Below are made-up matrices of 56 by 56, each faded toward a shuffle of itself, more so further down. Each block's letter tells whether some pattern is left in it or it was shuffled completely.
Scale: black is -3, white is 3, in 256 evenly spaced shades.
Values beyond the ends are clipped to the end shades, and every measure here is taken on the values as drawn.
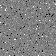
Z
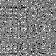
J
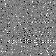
J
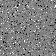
Z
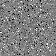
Z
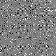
J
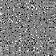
J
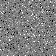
Z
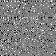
J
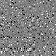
J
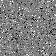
Z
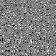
J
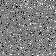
Z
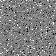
Z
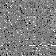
J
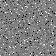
Z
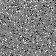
Z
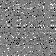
J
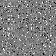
J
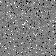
Z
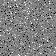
Z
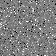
Z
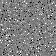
Z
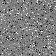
Z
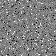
Z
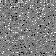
J
